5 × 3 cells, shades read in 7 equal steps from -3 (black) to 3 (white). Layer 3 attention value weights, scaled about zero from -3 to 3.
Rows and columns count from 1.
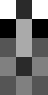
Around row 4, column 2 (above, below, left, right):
1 0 0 0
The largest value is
3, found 2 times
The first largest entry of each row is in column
1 2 2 1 2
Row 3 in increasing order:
-1 -1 1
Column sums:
-2 -2 -2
